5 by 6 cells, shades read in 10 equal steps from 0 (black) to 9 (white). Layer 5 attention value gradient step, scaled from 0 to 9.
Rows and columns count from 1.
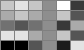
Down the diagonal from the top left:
7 7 4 5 1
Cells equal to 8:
4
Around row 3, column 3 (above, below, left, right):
6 6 3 5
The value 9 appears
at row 1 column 5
